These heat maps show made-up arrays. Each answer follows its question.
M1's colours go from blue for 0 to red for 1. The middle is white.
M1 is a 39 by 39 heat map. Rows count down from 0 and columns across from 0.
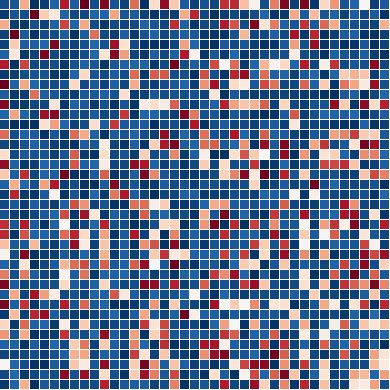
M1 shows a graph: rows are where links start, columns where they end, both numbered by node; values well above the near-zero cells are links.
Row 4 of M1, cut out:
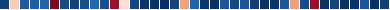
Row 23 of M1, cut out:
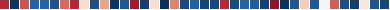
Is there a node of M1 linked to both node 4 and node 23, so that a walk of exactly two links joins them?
no
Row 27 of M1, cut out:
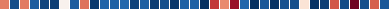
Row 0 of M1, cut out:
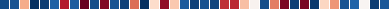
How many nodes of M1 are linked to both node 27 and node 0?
7
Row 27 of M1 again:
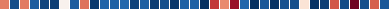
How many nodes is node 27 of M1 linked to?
11
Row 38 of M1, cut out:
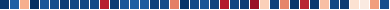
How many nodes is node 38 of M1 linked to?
12
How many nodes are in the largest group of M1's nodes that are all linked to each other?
8
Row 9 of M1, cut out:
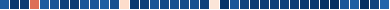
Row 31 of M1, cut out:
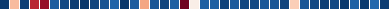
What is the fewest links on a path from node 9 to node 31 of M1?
2
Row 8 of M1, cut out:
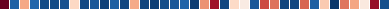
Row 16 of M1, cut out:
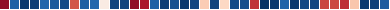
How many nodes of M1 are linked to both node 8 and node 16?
7
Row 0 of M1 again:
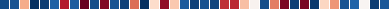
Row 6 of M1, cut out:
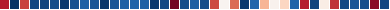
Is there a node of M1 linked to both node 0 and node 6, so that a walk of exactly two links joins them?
yes
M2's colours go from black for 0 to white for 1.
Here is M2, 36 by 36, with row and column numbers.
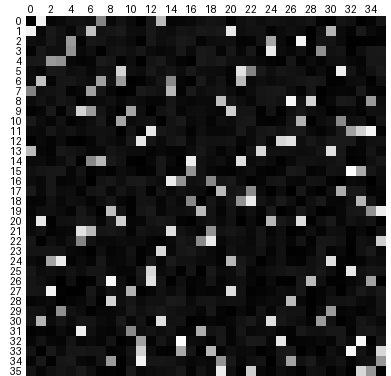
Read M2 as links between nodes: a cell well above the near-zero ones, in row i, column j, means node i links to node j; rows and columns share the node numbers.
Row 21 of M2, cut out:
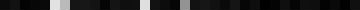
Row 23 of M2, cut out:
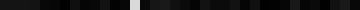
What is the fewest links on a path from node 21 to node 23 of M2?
5
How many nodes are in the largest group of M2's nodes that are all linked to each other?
3
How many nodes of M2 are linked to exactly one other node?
1
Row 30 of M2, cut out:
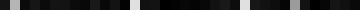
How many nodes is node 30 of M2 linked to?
4
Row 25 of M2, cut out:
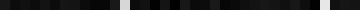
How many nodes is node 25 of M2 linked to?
2
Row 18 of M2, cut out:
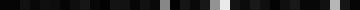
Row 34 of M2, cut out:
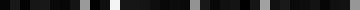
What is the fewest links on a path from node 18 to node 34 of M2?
3
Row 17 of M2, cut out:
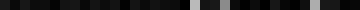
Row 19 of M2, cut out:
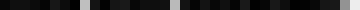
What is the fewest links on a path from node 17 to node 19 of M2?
1
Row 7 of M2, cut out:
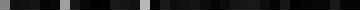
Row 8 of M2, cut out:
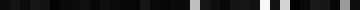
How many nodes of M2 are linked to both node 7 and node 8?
0
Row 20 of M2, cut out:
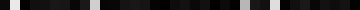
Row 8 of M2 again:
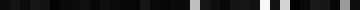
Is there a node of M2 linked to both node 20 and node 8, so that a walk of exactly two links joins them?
no
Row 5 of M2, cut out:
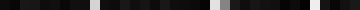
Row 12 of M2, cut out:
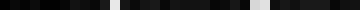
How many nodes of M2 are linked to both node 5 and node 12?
0
